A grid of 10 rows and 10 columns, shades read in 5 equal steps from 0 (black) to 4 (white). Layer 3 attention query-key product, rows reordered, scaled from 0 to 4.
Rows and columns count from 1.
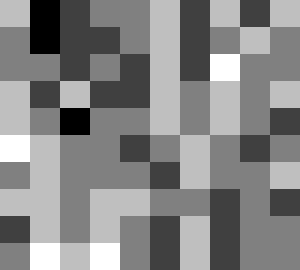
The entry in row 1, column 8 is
3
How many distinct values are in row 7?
3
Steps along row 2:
down up same up up down up up down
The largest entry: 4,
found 4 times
